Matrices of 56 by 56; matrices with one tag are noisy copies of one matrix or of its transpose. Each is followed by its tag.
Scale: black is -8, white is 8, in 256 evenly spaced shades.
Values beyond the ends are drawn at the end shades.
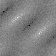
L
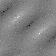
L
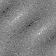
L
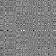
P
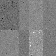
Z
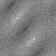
L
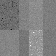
Z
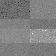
Z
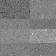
Z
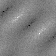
L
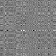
P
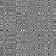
P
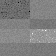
Z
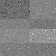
Z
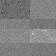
Z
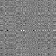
P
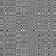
P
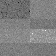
Z
